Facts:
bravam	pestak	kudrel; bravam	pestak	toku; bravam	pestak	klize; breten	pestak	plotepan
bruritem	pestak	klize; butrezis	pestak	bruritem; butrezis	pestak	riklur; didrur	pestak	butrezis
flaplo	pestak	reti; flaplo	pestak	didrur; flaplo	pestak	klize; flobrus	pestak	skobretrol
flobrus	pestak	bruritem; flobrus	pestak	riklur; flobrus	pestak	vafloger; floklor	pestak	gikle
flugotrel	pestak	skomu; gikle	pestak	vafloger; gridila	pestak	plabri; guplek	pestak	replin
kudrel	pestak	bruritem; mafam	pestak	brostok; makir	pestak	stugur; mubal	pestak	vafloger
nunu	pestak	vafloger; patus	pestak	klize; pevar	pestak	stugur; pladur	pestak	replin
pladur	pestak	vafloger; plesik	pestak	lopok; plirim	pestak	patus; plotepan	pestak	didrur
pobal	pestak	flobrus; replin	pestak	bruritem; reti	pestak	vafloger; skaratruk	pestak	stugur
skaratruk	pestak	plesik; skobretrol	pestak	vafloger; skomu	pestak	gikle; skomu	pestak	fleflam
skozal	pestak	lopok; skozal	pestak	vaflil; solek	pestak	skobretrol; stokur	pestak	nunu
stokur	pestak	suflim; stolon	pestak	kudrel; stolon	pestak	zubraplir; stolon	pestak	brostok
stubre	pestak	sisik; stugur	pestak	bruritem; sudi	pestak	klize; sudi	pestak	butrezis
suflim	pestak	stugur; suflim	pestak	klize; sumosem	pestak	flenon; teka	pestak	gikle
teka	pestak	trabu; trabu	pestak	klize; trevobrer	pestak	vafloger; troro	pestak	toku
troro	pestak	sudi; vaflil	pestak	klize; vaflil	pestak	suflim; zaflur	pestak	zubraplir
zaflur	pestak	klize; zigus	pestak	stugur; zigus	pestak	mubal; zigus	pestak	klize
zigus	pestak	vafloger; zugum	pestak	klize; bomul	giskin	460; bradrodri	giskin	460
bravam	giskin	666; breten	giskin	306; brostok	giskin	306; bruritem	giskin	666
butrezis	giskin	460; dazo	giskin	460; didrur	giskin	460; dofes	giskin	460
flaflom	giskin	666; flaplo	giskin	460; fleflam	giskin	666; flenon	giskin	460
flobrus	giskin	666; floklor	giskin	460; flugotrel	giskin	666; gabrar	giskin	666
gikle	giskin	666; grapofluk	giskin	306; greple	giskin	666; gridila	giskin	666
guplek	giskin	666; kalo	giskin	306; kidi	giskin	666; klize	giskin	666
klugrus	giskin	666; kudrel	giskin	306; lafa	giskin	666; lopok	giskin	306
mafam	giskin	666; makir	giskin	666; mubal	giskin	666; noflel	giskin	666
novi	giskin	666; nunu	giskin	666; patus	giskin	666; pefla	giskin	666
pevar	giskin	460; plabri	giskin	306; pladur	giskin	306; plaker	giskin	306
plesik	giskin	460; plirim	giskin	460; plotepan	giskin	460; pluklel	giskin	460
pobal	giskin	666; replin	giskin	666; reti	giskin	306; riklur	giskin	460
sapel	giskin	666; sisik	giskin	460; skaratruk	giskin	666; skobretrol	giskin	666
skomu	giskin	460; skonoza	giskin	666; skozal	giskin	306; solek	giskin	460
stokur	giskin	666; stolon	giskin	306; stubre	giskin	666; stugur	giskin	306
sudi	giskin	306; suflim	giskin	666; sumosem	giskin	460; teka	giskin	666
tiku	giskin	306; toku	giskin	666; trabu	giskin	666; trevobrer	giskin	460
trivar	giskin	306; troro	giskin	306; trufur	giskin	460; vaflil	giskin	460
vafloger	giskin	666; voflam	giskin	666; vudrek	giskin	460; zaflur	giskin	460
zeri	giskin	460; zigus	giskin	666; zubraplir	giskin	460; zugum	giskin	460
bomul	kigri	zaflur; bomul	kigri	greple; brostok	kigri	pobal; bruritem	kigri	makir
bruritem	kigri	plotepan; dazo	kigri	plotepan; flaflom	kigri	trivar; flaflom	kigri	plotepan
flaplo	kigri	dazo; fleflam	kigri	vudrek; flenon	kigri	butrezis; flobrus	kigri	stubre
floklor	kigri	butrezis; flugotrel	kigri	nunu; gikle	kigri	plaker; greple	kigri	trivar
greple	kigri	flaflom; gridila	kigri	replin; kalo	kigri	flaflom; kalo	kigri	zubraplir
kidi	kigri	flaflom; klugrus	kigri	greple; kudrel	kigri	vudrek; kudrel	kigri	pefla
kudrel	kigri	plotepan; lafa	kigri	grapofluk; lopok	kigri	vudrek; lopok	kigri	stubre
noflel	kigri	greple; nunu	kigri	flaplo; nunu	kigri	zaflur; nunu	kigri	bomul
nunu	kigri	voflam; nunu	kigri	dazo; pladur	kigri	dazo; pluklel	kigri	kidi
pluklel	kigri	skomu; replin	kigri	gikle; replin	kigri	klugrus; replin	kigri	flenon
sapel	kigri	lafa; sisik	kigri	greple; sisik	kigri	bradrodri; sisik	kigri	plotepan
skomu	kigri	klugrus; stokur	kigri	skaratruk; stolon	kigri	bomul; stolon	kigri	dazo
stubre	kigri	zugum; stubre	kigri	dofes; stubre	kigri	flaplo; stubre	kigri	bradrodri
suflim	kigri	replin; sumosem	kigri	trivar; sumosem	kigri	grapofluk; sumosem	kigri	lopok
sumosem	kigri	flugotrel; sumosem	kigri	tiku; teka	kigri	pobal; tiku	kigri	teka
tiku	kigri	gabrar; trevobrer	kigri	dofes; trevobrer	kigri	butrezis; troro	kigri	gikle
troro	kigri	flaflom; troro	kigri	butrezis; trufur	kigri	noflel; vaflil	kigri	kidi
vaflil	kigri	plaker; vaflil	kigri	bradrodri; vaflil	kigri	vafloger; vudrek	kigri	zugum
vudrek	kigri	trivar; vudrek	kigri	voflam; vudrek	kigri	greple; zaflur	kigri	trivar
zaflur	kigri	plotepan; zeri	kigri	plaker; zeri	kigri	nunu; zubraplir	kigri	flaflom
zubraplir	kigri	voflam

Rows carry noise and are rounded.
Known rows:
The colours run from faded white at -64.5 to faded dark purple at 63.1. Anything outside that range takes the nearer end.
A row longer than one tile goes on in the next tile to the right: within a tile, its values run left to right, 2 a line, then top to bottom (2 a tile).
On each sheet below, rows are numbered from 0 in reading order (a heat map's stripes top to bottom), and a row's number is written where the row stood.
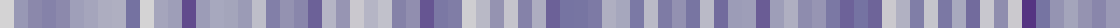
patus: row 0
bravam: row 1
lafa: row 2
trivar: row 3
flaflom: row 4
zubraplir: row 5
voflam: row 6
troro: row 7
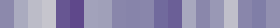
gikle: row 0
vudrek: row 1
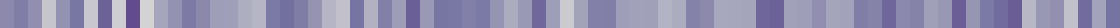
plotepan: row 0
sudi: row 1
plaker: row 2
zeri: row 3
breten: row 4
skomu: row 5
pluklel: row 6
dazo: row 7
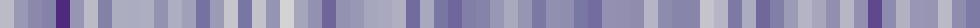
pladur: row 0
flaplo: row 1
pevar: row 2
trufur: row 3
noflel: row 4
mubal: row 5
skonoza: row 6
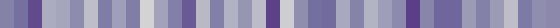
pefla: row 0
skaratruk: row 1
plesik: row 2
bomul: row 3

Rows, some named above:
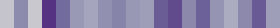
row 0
troro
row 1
sisik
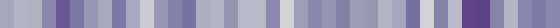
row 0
floklor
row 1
mafam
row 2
didrur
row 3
vaflil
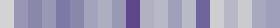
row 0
stugur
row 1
teka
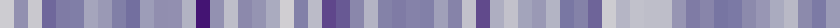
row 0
suflim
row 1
nunu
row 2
vaflil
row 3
flugotrel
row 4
grapofluk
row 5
stubre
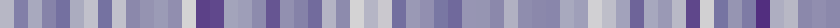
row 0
zaflur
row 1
vafloger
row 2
tiku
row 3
noflel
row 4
butrezis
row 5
kudrel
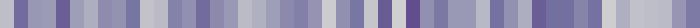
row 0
zubraplir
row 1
solek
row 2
plotepan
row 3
flenon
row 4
grapofluk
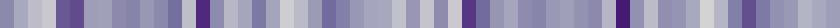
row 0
gikle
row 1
fleflam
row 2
zigus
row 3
troro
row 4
nunu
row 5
stokur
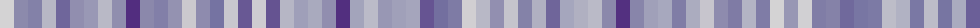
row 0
klize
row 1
plotepan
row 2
flobrus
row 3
trivar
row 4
trevobrer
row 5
brostok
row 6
bradrodri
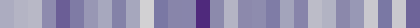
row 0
floklor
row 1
bruritem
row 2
zugum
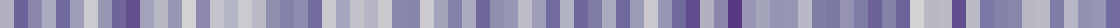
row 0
lopok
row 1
pobal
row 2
gabrar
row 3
riklur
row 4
lopok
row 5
plabri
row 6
sumosem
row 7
dofes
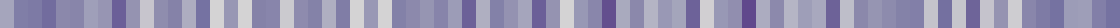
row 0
pluklel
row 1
brostok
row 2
brostok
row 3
gridila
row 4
skozal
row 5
skozal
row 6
makir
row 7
replin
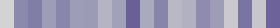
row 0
toku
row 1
zugum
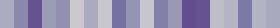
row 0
sapel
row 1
stolon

